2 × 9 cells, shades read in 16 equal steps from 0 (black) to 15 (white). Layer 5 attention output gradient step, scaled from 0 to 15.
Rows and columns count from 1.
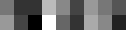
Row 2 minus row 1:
2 1 -3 4 -2 -1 1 1 -3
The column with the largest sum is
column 4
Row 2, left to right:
9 4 0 15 6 3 10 8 2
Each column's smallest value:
7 3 0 11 6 3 9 7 2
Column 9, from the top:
5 2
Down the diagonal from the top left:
7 4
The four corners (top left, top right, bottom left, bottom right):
7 5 9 2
